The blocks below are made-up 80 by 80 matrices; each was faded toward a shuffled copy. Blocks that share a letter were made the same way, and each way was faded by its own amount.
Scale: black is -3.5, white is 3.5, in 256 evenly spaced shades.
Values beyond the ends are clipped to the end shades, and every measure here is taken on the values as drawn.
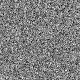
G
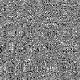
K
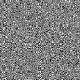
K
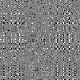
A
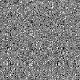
K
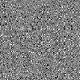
K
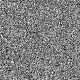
G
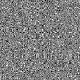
K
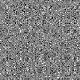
K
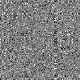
K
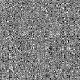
K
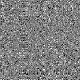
K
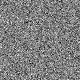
G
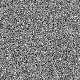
G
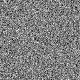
G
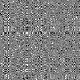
A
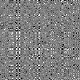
A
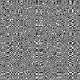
A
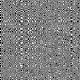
A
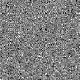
K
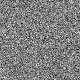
G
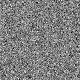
G
